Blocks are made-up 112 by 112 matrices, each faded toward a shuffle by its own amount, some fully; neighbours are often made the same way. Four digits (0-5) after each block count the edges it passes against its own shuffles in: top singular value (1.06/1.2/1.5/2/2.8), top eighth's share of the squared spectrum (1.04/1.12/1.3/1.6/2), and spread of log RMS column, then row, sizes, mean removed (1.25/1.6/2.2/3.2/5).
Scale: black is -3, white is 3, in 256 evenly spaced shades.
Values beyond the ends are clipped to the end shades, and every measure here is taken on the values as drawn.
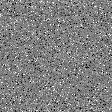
0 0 0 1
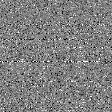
2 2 0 3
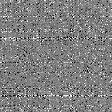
4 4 2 3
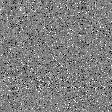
3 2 0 1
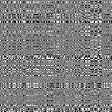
5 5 4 5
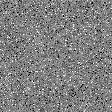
2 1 0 0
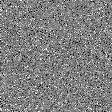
2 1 0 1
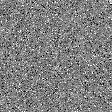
3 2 1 0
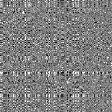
5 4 4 3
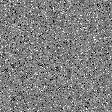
0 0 0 0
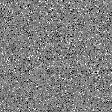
3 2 1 1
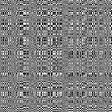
5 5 5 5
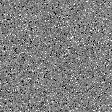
1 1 0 0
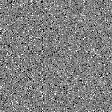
4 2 1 1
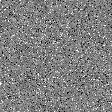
3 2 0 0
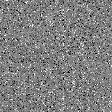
3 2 1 0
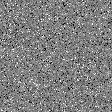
1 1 0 0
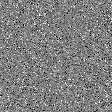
2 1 0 0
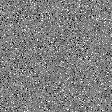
3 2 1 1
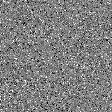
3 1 0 0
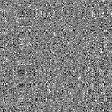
4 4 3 2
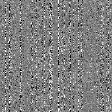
2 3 4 0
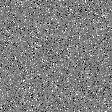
0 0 0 0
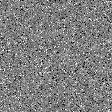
0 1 1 0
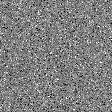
0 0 0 0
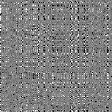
5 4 4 3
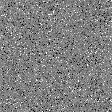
2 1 0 0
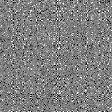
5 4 3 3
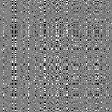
5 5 4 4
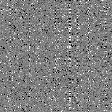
4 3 2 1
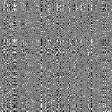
5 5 4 3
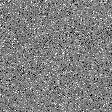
0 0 0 0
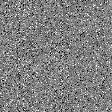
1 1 2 0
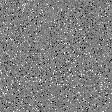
0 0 0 0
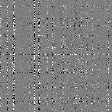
3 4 4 3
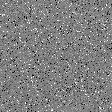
0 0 0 0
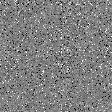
1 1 1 1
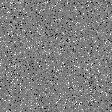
1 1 1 0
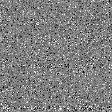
1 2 2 2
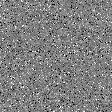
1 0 0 1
